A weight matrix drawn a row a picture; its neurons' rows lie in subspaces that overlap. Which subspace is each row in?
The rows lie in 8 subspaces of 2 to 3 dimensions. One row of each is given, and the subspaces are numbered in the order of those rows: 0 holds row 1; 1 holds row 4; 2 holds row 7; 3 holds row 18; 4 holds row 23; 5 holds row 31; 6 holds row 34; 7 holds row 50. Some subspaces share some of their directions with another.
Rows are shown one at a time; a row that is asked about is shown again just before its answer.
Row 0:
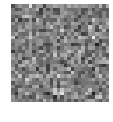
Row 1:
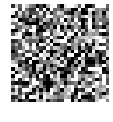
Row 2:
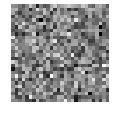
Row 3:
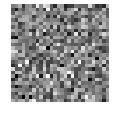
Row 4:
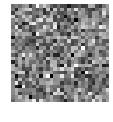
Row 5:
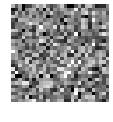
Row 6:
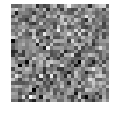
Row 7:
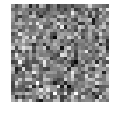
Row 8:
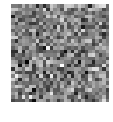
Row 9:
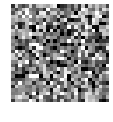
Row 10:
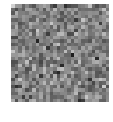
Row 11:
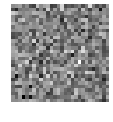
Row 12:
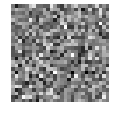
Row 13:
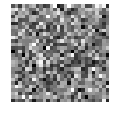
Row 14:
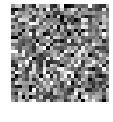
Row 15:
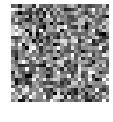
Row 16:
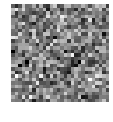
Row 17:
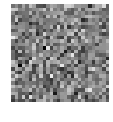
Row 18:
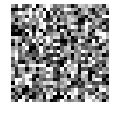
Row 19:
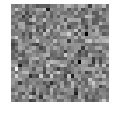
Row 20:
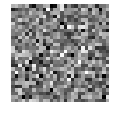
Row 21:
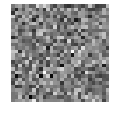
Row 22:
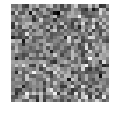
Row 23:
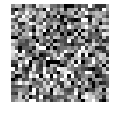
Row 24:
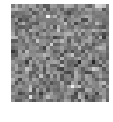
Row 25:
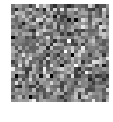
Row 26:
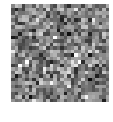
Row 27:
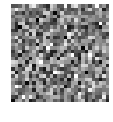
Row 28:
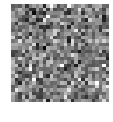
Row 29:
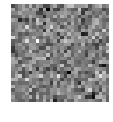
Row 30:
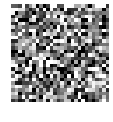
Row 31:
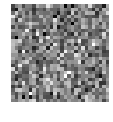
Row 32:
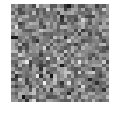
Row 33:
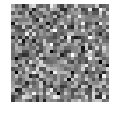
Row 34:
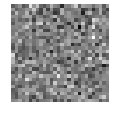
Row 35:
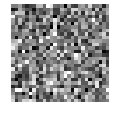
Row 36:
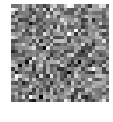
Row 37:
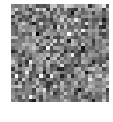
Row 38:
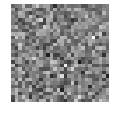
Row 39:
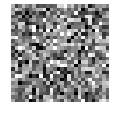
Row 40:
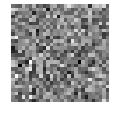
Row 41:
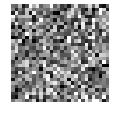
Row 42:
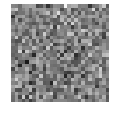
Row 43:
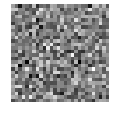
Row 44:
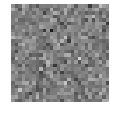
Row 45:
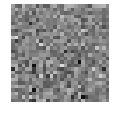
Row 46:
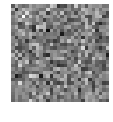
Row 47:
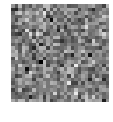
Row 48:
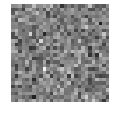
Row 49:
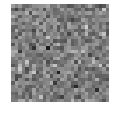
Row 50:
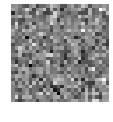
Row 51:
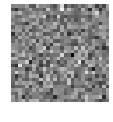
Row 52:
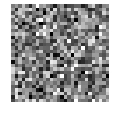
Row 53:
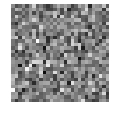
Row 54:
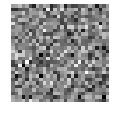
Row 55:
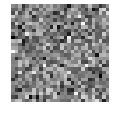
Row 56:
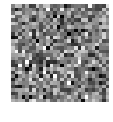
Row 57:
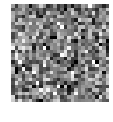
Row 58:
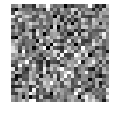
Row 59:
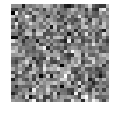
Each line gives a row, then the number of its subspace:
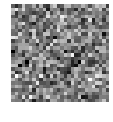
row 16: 2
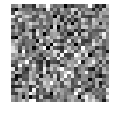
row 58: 5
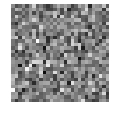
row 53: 0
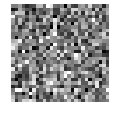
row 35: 5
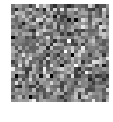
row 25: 1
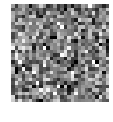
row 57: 2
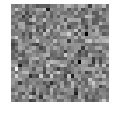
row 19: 4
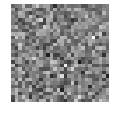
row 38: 1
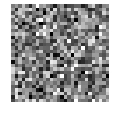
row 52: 1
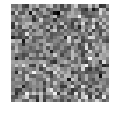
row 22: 6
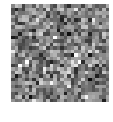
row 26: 2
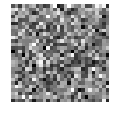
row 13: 4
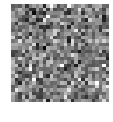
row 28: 5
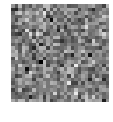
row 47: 3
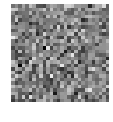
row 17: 2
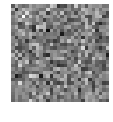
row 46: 4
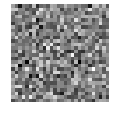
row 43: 6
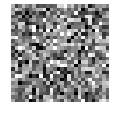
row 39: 4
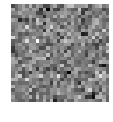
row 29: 6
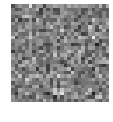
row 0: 6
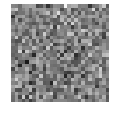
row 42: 5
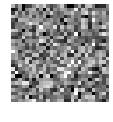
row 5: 0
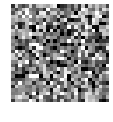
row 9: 4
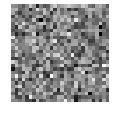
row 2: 1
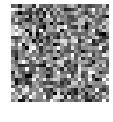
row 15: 3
